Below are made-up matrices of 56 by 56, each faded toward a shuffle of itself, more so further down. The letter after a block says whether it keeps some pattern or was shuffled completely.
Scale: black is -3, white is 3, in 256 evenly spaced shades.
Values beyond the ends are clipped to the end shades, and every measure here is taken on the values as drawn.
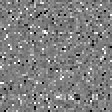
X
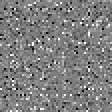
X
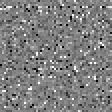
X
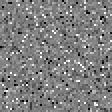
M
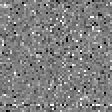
X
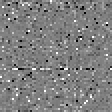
X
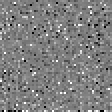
X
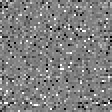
X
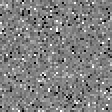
M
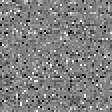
X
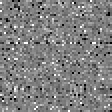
X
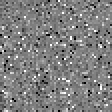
X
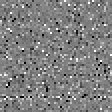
X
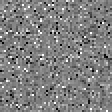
X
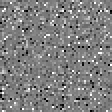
X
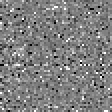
X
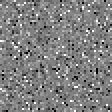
M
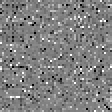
X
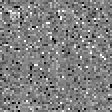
X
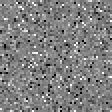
M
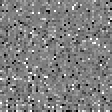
X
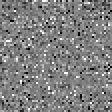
X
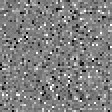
X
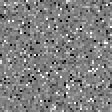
M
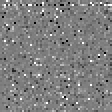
X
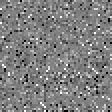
X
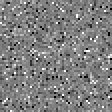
M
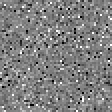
M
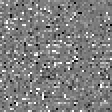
X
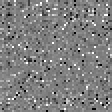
X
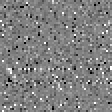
X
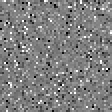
M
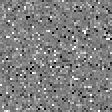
M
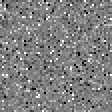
M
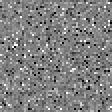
M
